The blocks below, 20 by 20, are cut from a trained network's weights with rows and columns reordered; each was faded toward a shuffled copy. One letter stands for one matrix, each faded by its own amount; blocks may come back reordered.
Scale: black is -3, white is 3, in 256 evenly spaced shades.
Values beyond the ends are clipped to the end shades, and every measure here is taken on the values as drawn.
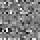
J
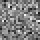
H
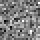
H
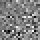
J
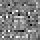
J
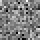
H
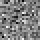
H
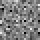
J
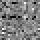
J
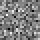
H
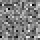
J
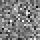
H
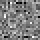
J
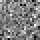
H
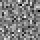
H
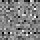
J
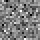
H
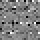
J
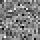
H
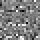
J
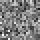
H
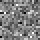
H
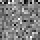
J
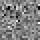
J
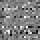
J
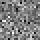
H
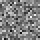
H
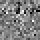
J
